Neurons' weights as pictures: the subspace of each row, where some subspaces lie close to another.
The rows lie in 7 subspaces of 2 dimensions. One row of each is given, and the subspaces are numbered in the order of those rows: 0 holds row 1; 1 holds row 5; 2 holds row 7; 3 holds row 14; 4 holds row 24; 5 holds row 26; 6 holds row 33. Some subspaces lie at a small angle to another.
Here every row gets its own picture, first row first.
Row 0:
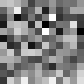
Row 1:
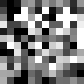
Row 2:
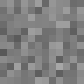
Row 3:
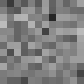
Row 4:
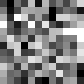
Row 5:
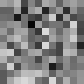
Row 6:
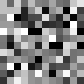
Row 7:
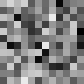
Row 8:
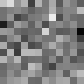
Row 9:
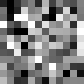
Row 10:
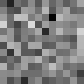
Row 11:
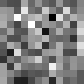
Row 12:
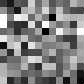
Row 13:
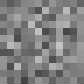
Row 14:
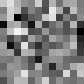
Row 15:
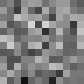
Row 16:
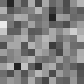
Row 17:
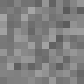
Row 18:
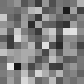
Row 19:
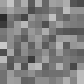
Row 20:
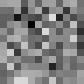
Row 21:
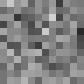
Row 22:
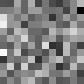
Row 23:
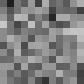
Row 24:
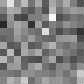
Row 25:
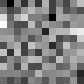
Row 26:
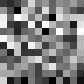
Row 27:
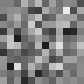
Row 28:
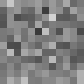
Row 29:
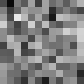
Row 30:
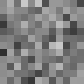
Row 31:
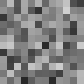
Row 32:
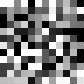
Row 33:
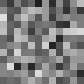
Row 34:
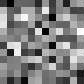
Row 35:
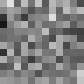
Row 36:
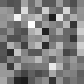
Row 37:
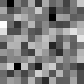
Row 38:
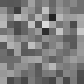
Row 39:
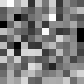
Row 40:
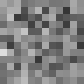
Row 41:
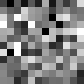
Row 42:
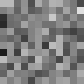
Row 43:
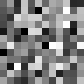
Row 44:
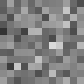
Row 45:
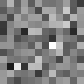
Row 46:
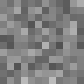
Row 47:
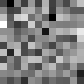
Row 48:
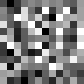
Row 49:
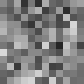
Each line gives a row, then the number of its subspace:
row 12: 5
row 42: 2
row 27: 6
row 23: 0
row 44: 3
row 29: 0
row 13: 6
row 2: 0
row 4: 0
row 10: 4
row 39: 2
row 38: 5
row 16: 3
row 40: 0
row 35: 4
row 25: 4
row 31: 5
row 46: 5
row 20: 1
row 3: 4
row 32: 2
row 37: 3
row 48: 4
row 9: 3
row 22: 2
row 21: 2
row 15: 5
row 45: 3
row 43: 0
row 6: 3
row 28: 6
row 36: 1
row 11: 1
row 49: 1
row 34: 6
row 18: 6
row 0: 5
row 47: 4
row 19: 5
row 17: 6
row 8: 2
